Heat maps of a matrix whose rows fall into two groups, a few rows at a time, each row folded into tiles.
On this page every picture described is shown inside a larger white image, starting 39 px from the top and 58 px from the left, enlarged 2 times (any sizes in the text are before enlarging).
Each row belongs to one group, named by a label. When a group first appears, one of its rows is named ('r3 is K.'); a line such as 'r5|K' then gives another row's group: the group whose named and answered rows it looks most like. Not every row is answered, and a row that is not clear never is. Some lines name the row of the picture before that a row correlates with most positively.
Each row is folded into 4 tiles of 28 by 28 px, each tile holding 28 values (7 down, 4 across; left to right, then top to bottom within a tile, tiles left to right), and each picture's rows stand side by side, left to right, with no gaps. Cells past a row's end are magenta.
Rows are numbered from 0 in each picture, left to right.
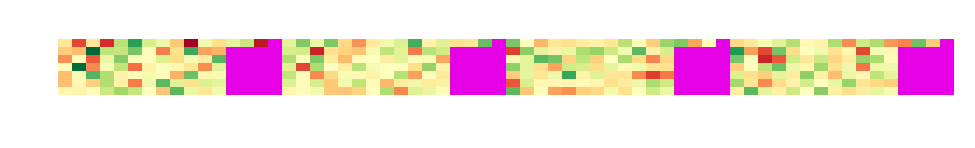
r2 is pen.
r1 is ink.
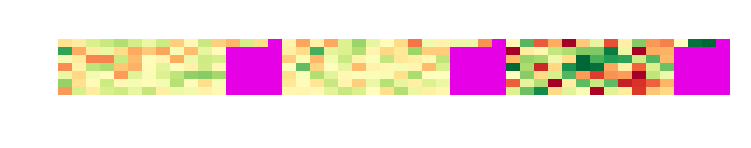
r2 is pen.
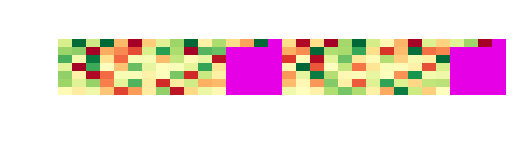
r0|ink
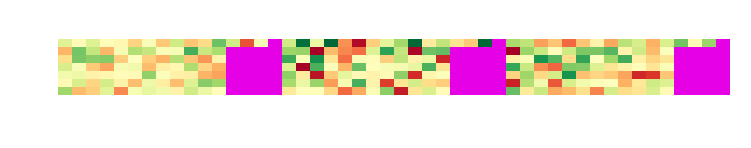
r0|pen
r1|ink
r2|pen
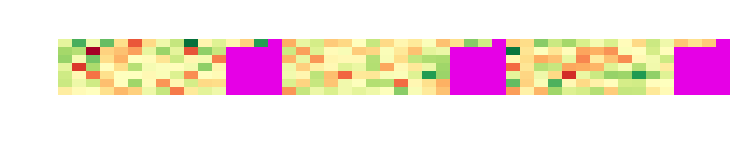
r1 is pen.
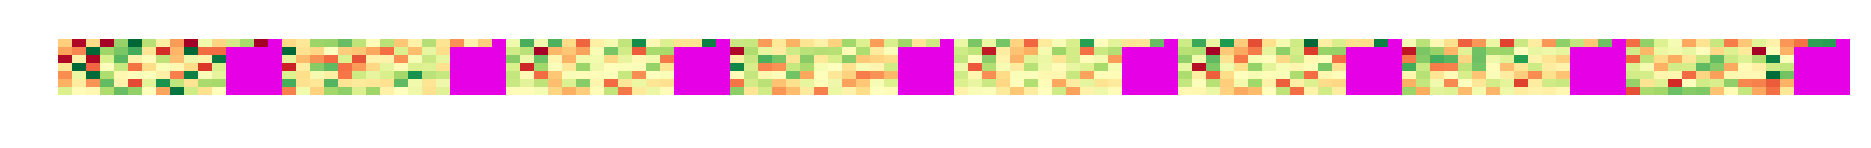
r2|ink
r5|ink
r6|pen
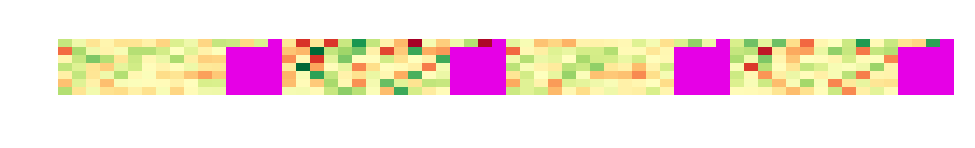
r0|pen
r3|ink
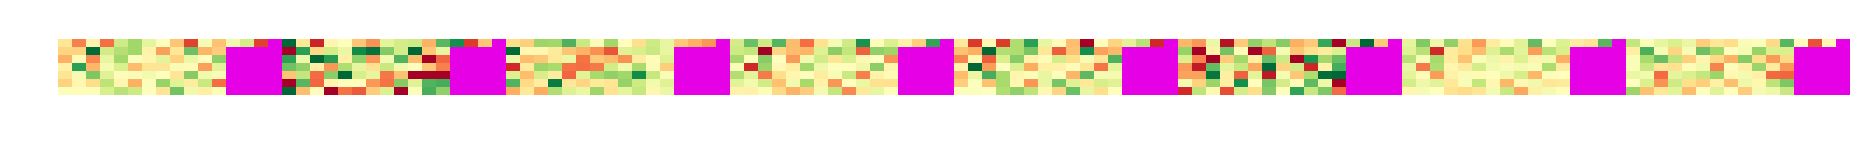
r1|pen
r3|ink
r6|ink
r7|pen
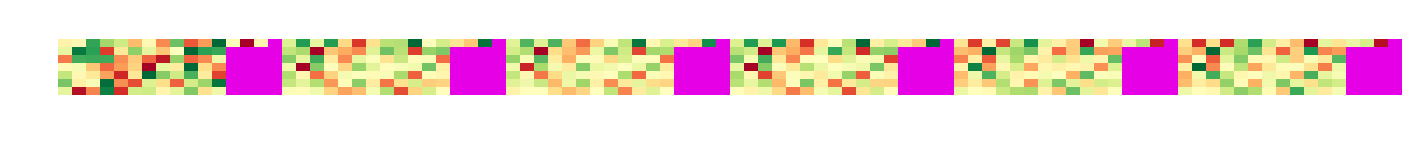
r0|pen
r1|ink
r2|ink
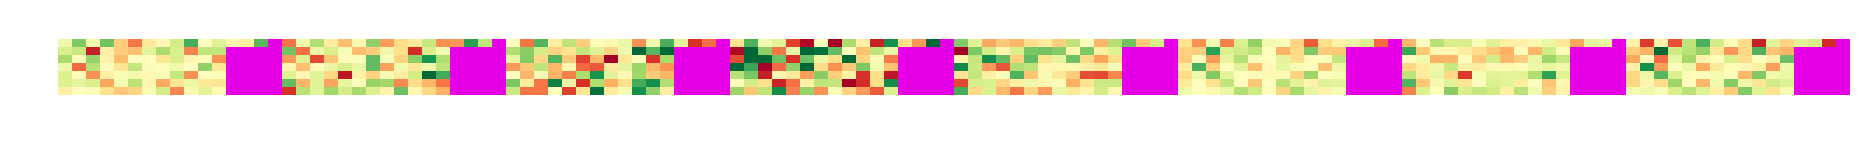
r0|ink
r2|pen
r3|pen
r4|pen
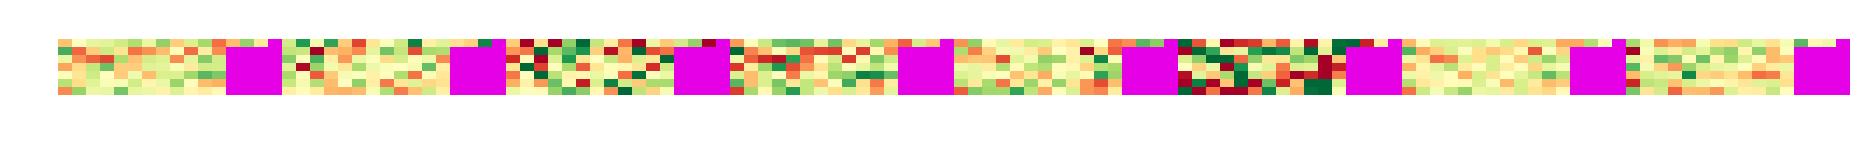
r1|ink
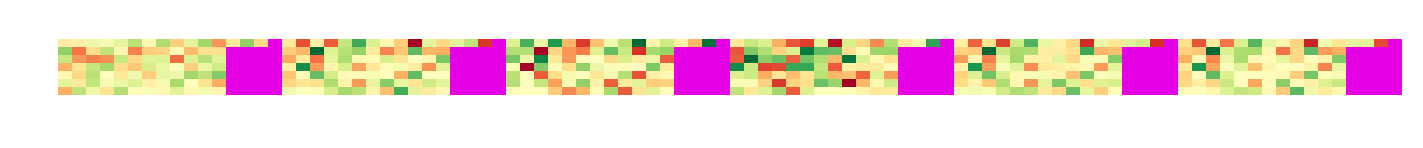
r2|ink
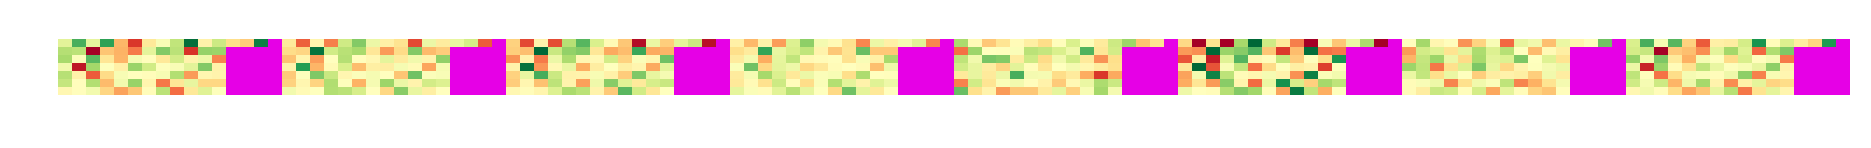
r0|ink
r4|pen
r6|pen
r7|ink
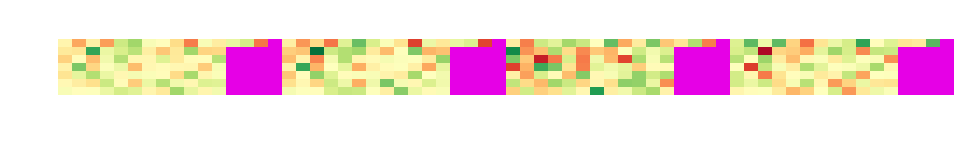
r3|ink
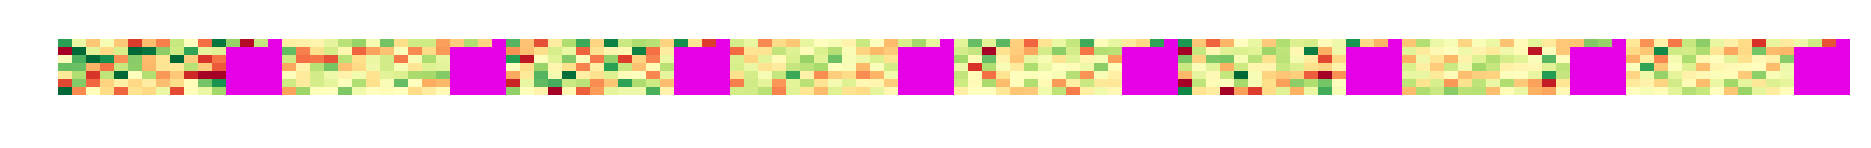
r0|pen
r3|pen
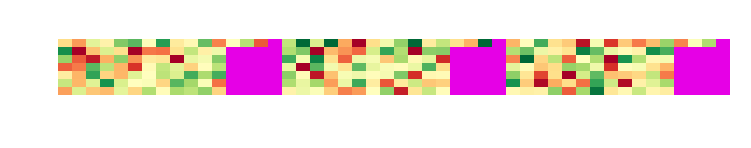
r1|ink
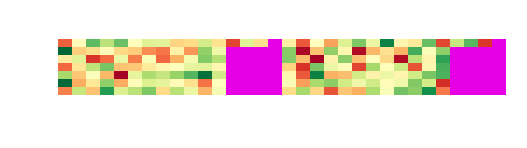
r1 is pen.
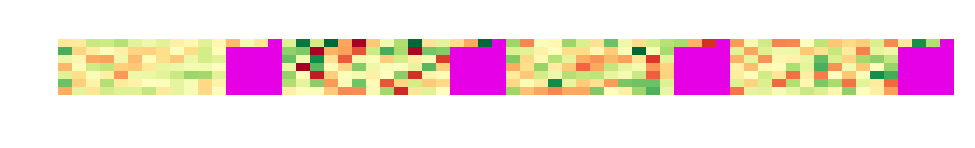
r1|ink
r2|pen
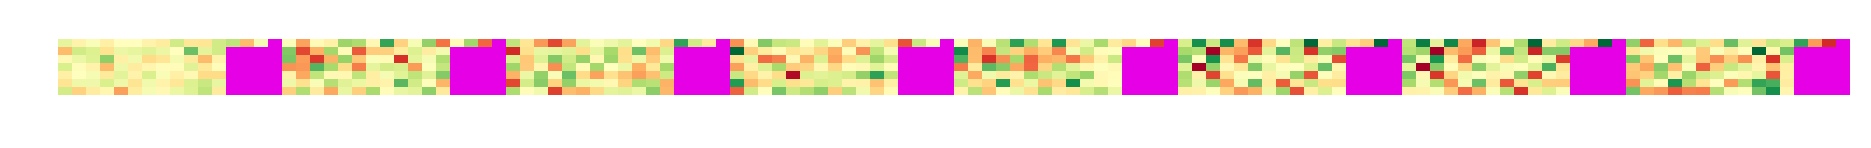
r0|pen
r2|pen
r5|ink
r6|ink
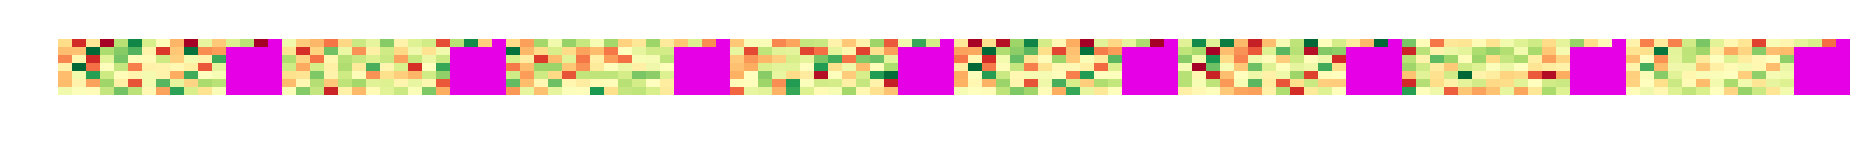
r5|ink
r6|pen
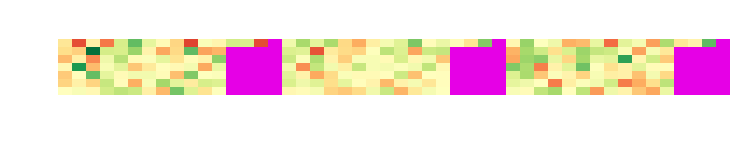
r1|ink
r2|pen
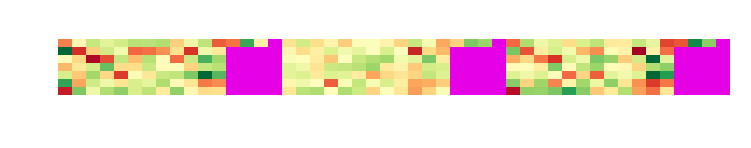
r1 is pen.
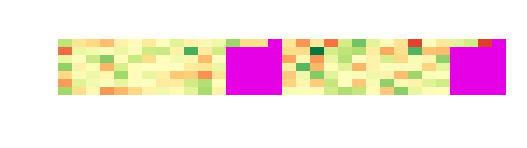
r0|pen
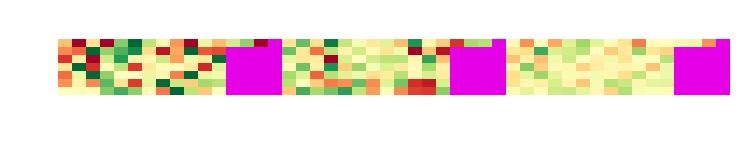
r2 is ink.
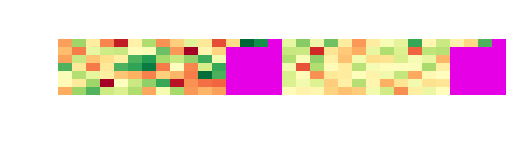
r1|ink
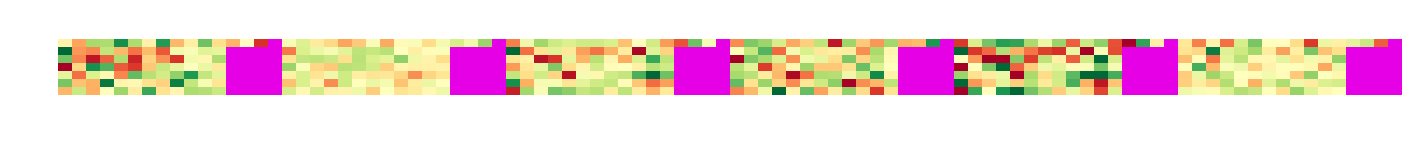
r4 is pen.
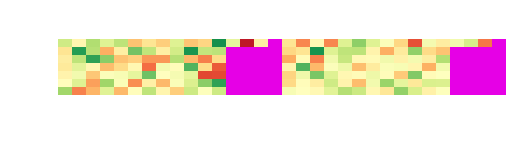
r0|pen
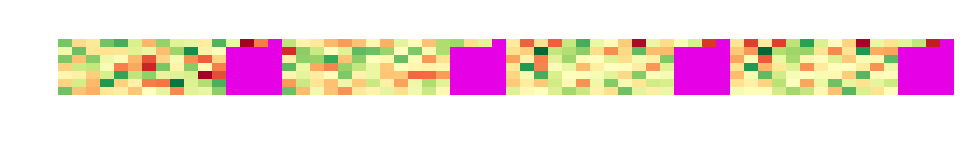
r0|pen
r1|pen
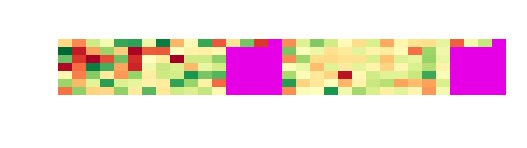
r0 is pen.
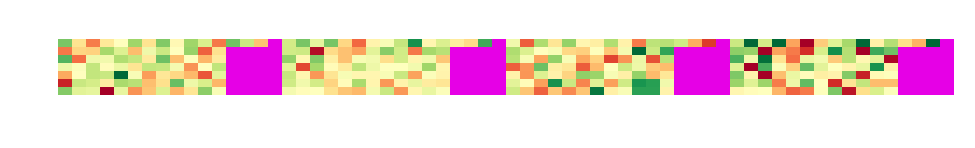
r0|pen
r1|ink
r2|pen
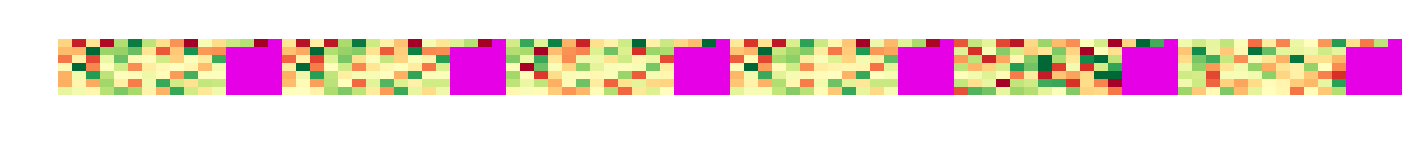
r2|ink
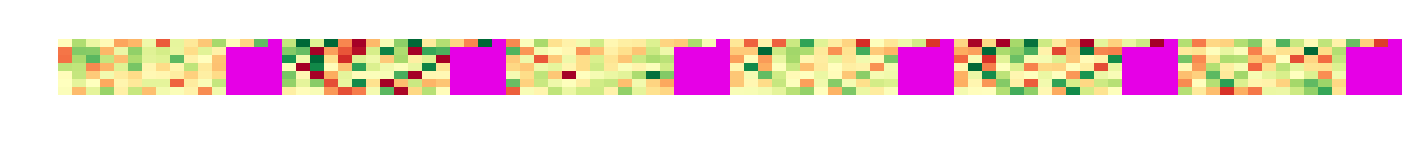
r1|ink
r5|pen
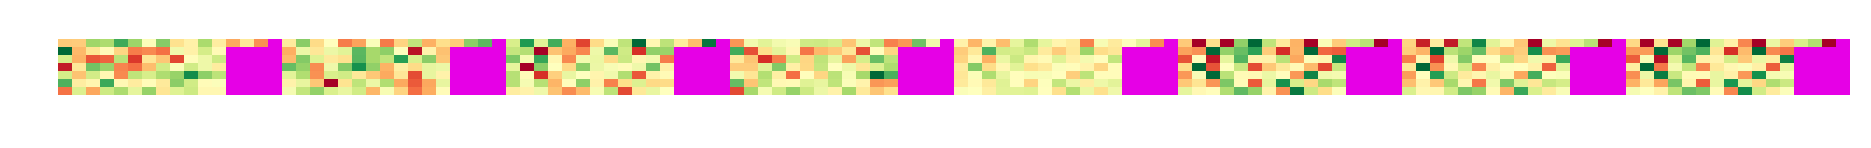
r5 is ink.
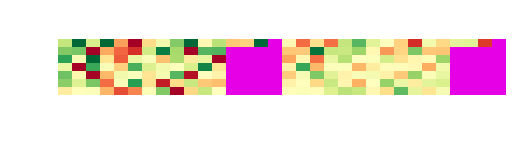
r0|ink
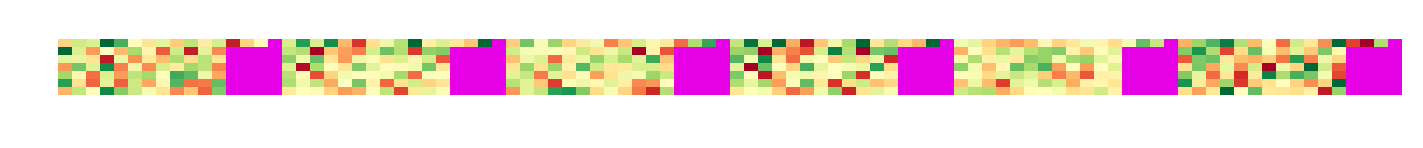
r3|ink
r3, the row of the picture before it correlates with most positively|0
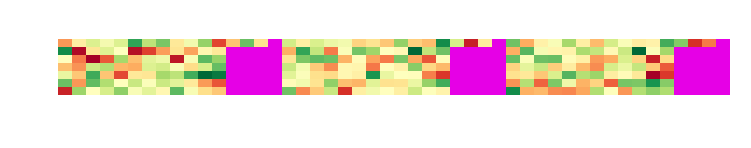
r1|pen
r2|pen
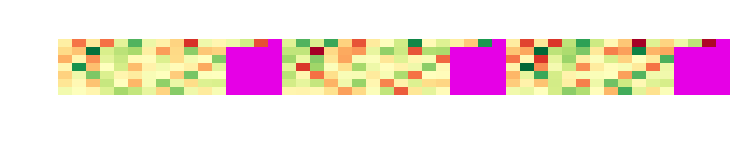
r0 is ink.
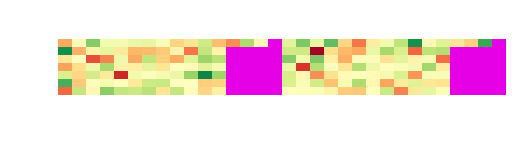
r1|ink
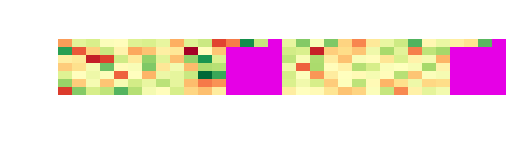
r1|ink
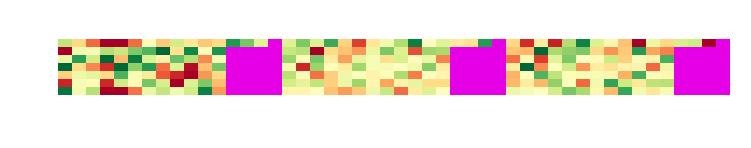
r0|pen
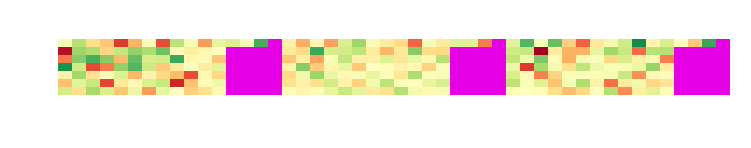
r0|pen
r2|ink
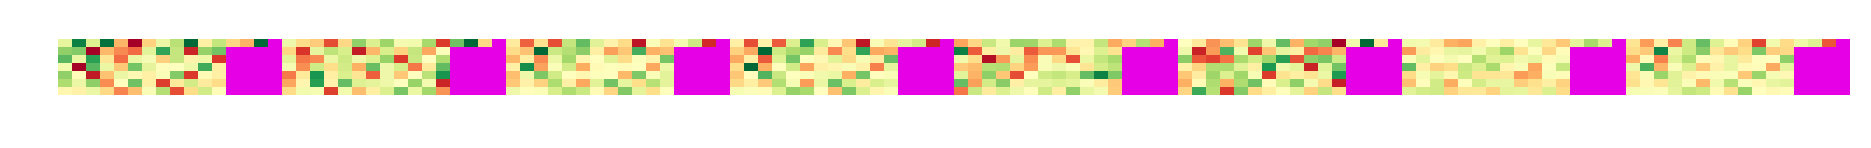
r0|ink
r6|pen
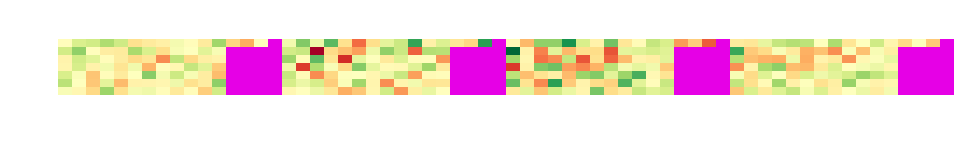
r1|ink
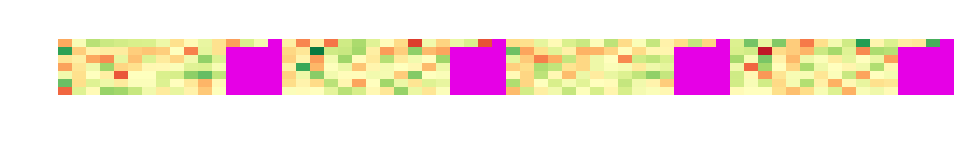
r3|ink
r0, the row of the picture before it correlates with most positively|3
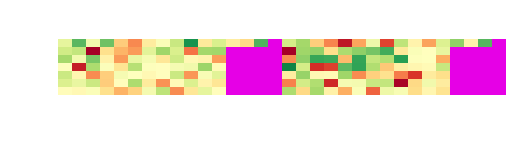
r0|ink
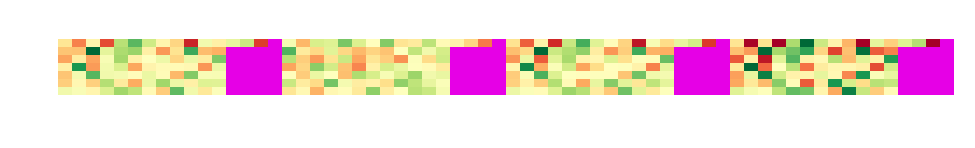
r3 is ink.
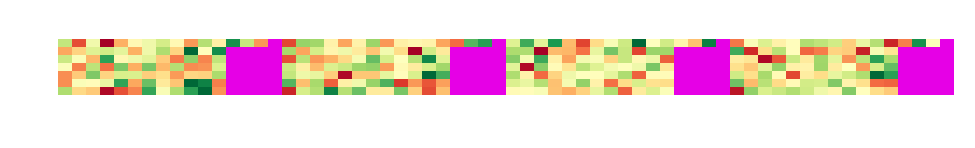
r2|ink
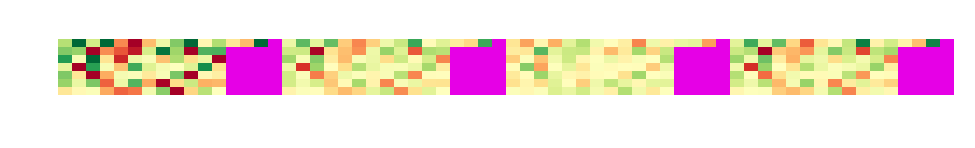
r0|ink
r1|ink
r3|ink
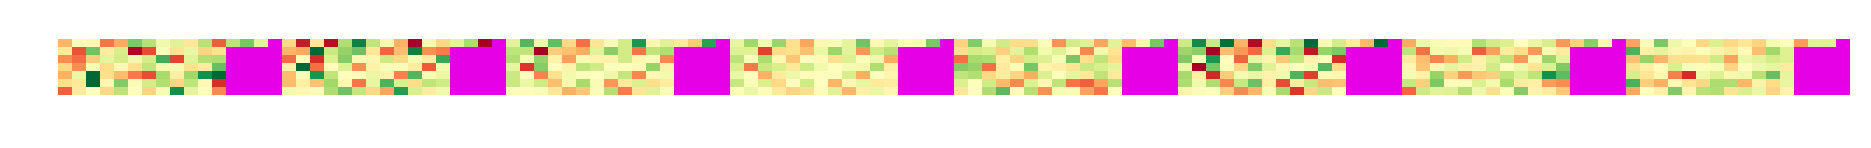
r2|ink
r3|ink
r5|ink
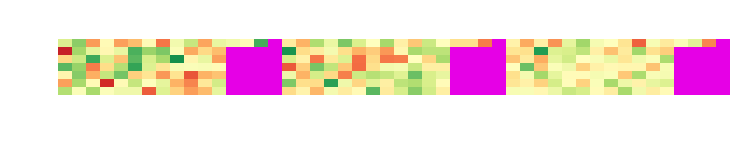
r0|pen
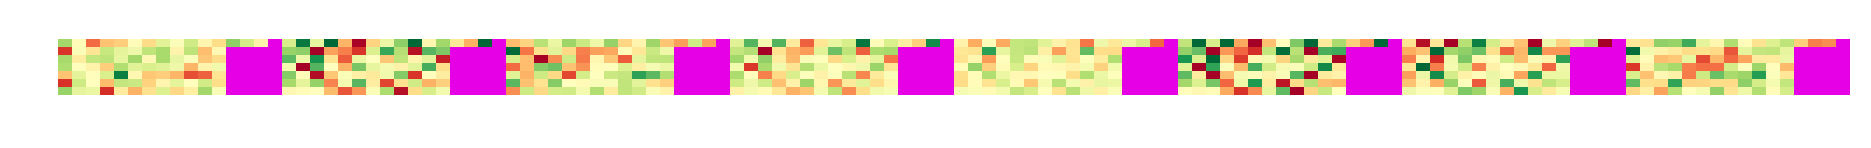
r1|ink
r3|ink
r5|ink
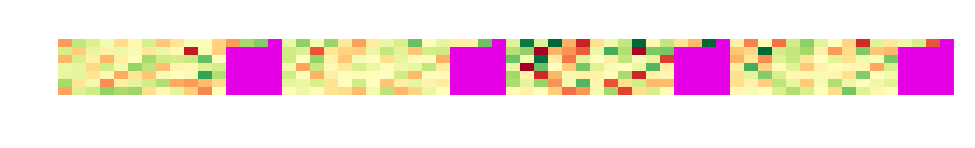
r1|ink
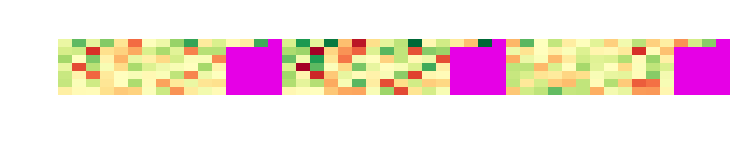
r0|ink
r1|ink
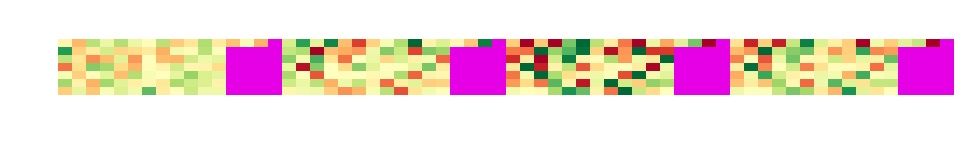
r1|ink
